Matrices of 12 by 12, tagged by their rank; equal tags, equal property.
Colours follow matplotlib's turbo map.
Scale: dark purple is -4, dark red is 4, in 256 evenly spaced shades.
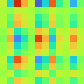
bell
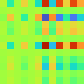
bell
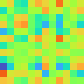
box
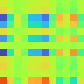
bell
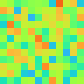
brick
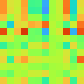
box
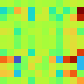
box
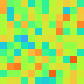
brick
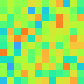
brick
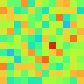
brick
